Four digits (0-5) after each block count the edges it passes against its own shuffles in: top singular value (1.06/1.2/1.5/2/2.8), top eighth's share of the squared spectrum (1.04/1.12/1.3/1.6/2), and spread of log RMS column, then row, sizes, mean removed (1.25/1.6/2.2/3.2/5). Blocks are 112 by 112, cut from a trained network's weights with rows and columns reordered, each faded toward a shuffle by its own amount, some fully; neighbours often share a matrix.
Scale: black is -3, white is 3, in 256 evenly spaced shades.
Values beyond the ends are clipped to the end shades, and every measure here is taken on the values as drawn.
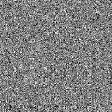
3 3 2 2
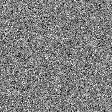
2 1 0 0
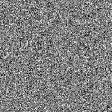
3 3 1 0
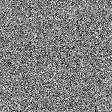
1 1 0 0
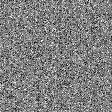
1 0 0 0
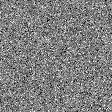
0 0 0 0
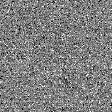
2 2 2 0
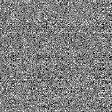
3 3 3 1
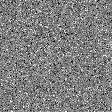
0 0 0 0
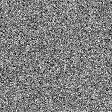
0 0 0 0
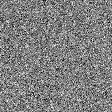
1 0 0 0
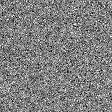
0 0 0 0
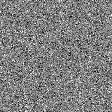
2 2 1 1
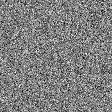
2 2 0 0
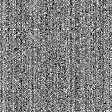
4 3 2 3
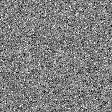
0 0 0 0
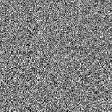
4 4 2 2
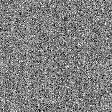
1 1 0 0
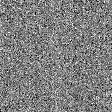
1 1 0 0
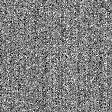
2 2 0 1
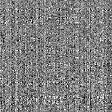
4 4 1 3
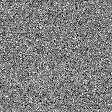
1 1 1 0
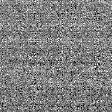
3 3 3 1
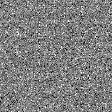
2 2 2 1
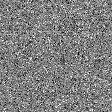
1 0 0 0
